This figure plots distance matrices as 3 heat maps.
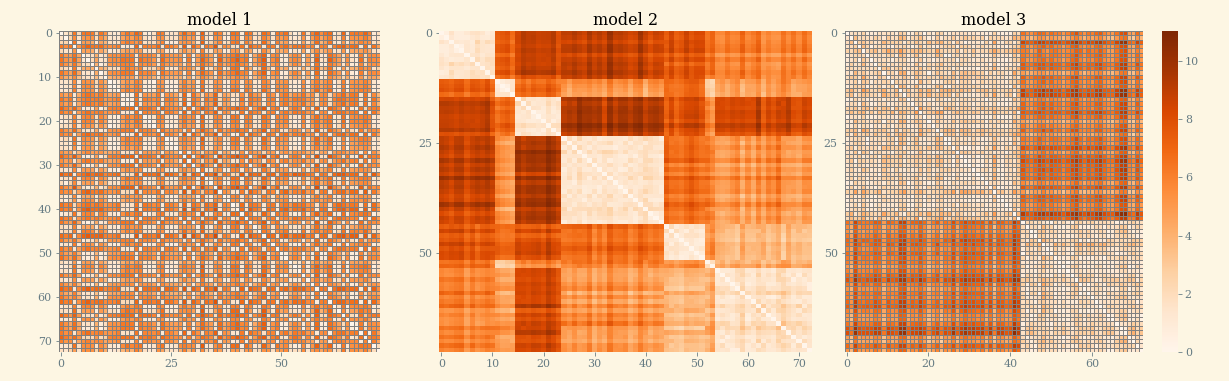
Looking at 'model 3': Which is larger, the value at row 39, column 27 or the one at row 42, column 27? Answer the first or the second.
the second
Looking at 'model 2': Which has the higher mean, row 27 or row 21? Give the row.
21
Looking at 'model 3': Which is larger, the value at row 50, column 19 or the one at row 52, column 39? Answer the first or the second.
the first
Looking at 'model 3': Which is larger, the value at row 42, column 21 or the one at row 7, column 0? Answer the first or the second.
the first
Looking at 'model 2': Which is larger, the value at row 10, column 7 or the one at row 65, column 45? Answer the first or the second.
the second
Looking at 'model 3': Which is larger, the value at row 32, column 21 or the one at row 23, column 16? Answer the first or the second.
the second
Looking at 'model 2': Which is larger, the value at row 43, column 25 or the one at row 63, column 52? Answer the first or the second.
the second
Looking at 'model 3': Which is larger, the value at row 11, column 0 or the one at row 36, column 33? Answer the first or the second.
the second
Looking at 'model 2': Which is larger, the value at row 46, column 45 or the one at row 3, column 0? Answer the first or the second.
the first
